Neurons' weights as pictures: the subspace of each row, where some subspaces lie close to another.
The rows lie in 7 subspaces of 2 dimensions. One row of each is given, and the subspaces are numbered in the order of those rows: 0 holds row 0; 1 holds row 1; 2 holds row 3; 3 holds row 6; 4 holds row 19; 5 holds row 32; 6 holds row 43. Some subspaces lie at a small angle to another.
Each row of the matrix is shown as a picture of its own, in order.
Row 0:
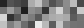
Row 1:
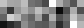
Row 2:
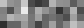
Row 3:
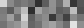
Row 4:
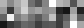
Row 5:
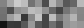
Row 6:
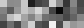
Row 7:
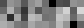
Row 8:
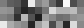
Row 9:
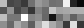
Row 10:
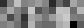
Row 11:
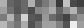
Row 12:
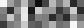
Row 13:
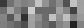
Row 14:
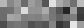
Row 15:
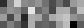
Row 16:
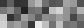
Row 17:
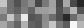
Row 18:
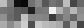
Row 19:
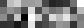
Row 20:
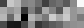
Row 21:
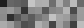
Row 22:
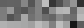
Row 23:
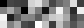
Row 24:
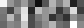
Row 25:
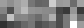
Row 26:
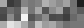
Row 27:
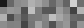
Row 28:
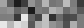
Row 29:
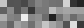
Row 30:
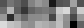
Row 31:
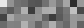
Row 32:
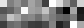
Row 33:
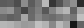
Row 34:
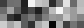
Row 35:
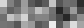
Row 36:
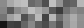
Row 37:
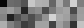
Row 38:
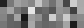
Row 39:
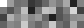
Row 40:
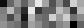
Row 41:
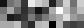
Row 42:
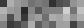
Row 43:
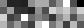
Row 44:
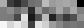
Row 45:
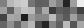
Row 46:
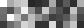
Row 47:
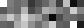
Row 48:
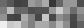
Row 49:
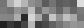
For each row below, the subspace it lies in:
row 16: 0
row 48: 1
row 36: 1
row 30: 4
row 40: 2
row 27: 0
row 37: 6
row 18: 0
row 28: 1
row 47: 6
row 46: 6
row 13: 2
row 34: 3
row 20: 5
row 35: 3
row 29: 6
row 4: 4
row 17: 3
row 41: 3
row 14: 5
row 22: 5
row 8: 3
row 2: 2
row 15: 1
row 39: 0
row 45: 6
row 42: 5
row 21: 6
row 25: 4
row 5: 1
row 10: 1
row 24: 2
